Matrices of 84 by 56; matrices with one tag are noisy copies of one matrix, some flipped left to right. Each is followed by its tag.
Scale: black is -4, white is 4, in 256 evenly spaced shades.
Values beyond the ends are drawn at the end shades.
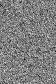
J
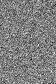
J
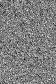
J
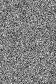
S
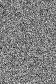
J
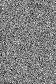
S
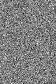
S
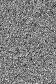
J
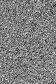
J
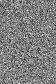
J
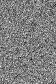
J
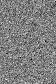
J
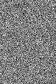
S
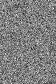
S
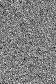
J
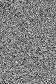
J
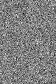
S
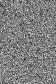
J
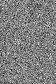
S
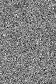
S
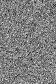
J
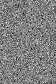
S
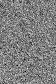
J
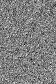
J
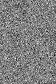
S
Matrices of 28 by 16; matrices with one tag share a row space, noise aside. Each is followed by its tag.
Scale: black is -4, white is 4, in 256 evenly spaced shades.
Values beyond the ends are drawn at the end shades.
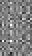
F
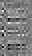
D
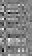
D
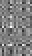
F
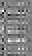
D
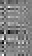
D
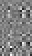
F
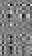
F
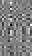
F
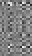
F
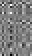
F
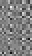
F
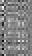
D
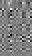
F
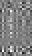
F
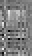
D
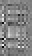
D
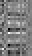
D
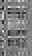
D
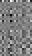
F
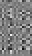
F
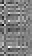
D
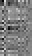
D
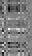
D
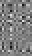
F
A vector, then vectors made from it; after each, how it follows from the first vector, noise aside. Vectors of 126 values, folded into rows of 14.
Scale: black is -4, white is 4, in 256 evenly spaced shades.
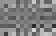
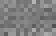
shrunk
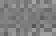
shrunk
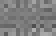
shrunk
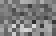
wrapped around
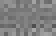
shrunk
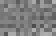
shrunk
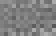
shrunk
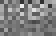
wrapped around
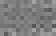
shrunk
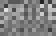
wrapped around
